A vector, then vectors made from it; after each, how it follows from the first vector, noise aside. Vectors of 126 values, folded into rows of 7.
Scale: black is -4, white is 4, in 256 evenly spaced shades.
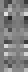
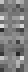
reversed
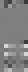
partly zeroed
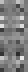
reversed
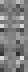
reversed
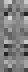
negated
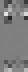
partly zeroed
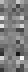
reversed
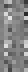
sign-scrambled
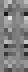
negated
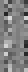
sign-scrambled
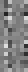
sign-scrambled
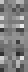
reversed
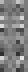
reversed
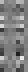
reversed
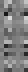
negated
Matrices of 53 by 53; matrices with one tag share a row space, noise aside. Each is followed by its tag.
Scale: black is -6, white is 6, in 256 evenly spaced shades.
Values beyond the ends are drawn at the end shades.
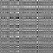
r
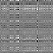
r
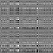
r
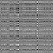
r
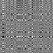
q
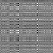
r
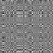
q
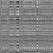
r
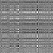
r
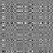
q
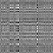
r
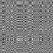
q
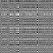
r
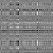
r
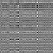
r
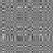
q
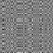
q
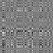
q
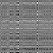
r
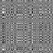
q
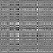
r
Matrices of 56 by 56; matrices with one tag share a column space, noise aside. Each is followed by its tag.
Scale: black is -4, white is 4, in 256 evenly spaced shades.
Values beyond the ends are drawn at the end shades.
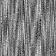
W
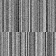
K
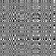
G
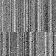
K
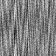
W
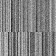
K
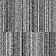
K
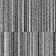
K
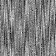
W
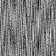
W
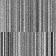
K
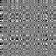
G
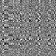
G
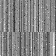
K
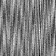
W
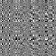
G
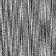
W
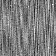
W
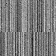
K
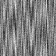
W
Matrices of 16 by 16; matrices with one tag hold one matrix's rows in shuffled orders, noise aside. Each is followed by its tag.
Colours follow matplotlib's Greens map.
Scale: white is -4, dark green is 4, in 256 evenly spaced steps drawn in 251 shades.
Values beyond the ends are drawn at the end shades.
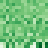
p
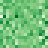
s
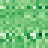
p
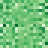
s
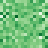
s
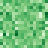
s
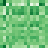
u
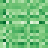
u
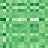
u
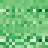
p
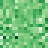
s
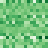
p
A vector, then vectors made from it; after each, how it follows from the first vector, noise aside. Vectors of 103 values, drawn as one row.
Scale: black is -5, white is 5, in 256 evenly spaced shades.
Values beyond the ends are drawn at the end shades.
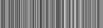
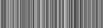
sign-scrambled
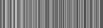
wrapped around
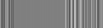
partly zeroed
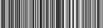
scaled up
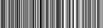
scaled up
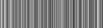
wrapped around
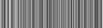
wrapped around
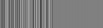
partly zeroed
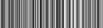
scaled up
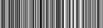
scaled up
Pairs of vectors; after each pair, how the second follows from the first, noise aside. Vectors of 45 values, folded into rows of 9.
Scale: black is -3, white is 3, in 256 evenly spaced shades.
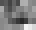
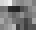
reversed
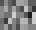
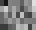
shuffled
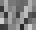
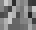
reversed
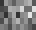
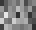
reversed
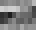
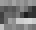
reversed
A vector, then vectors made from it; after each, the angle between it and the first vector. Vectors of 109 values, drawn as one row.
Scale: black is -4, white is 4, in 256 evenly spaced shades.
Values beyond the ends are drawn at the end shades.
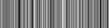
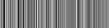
orthogonal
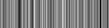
nearly parallel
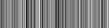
partly opposed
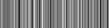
nearly parallel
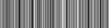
nearly parallel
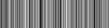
orthogonal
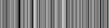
nearly parallel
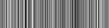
partly opposed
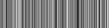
partly opposed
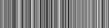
partly opposed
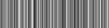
nearly opposite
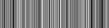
orthogonal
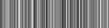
nearly opposite
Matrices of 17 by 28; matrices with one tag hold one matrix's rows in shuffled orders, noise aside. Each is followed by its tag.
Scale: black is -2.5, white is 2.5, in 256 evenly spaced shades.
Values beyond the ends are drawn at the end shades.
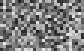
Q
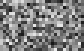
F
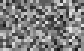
Q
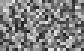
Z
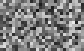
Q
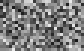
Q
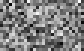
F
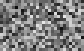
Q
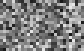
Q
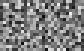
Z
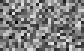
Z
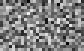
Z
